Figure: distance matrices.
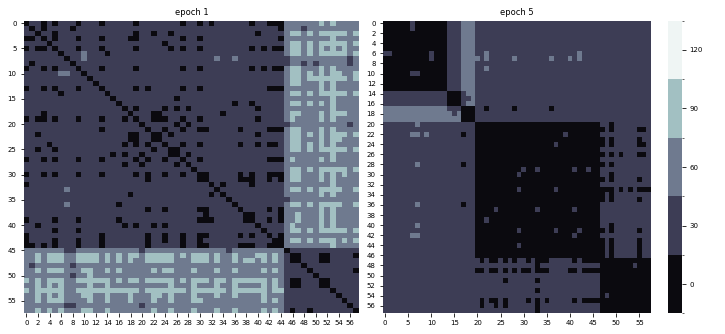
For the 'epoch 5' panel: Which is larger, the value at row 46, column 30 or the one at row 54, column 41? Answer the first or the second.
the second
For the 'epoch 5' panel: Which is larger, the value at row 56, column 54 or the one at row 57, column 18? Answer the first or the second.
the second
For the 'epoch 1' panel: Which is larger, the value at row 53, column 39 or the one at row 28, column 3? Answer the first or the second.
the first
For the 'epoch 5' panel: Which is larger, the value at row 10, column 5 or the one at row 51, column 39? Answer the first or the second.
the second
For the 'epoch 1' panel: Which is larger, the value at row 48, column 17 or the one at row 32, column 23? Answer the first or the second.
the first
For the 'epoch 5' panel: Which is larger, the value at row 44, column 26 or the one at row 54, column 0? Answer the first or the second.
the second
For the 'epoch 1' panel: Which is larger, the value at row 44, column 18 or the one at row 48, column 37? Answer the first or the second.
the second
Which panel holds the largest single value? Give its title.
epoch 1
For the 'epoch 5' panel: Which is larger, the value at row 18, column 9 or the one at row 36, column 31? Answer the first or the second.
the first
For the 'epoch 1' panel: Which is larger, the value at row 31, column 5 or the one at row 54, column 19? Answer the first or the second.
the second
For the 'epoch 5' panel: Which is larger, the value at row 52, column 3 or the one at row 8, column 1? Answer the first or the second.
the first
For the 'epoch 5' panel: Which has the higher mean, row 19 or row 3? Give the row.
19
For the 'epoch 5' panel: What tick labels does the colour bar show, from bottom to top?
0, 30, 60, 90, 120
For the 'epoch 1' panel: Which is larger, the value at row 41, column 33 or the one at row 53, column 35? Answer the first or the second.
the second
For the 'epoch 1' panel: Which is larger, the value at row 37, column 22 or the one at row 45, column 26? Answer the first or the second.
the second
